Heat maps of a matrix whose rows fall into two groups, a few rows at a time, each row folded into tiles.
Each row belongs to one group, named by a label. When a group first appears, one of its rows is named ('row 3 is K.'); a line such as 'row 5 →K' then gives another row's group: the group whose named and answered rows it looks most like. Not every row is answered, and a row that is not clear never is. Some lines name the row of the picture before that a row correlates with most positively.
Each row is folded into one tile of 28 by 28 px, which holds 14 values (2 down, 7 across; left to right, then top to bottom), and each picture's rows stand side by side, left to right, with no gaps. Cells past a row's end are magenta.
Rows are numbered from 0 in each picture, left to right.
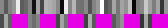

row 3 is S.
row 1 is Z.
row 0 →S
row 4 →S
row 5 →S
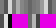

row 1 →S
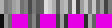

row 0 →S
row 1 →Z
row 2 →S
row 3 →S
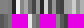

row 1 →Z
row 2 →Z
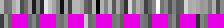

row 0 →S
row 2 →Z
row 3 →Z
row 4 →Z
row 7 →S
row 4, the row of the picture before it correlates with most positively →0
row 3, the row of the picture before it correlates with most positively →1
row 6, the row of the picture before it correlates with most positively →0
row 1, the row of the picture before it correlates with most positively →0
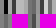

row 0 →Z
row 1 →Z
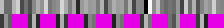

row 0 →S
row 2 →S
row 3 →S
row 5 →S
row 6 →Z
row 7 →S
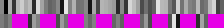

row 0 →Z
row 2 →S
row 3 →Z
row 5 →Z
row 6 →S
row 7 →S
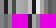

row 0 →Z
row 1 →S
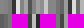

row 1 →S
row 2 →Z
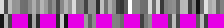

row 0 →S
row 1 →S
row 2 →S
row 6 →S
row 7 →S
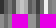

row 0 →Z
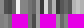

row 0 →Z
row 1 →Z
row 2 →Z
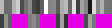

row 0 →S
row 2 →S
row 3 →S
